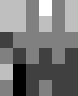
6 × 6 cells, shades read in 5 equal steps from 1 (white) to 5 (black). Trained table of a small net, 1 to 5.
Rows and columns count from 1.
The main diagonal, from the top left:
2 2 3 4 4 4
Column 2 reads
2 2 3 4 5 5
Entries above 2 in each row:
2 2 6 6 5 6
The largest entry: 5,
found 2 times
